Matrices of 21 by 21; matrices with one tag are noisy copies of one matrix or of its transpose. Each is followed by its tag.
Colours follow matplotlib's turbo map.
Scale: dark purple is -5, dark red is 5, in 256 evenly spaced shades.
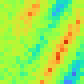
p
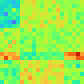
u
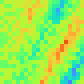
p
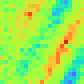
p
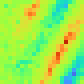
p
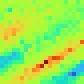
p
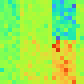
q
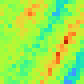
p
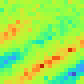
p
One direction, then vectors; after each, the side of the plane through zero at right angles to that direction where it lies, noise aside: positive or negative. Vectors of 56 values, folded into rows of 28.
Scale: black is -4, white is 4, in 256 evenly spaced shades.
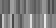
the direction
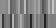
negative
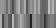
negative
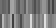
positive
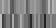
negative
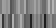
negative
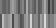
positive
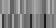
negative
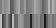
negative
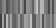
positive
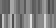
positive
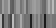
negative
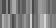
positive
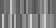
positive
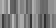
negative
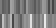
positive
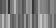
positive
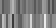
positive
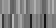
negative
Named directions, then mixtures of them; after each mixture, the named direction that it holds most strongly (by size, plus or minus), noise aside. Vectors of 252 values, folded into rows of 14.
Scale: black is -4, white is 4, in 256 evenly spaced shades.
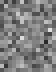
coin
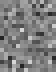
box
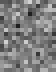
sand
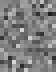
box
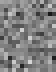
box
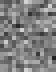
sand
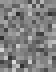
box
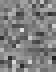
box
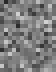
coin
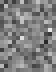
coin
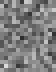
coin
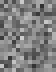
coin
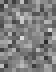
coin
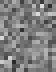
box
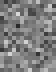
sand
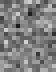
sand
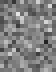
coin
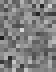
box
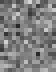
sand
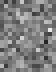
coin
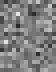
sand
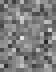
coin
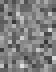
coin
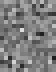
box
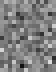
box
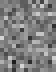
box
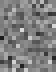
box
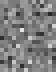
box
